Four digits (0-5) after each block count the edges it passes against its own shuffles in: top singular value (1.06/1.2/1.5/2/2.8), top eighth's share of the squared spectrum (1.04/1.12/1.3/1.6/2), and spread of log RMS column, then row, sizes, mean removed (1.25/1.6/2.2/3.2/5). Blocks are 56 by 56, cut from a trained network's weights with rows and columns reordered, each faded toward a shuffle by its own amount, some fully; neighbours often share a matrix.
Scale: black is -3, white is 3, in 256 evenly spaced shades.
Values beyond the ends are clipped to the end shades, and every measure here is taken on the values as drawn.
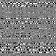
4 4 0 4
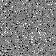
0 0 1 0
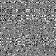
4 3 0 3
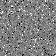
1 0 0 0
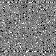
3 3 0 2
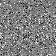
1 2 0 1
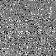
2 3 0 2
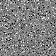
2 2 0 1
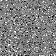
2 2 0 2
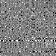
3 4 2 2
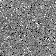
0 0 0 0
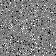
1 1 0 0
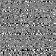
3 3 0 3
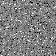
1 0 0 0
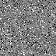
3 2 0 1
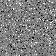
0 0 0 0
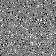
2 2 0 1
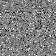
2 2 0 2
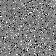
0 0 0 0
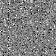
2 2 1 0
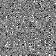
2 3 1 1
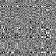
4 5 2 3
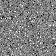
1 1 0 0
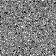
1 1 0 0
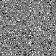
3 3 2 1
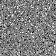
1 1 0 0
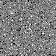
1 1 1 0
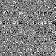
4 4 1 2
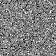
2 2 0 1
